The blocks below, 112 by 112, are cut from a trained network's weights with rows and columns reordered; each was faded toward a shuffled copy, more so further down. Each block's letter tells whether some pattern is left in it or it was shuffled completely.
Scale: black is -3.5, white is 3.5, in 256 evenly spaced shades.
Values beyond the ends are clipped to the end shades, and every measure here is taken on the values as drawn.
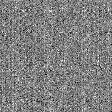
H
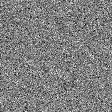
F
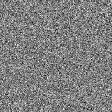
H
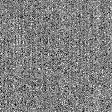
H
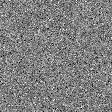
F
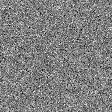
F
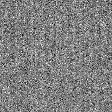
H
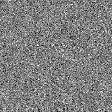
H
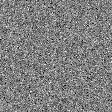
F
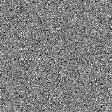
H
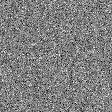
F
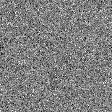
F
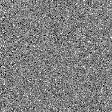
H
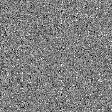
H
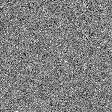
F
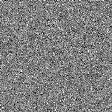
H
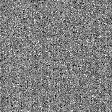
H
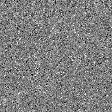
H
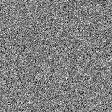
H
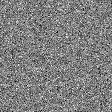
F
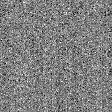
H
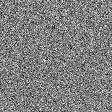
F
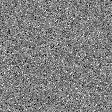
F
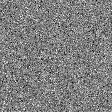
F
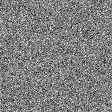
F
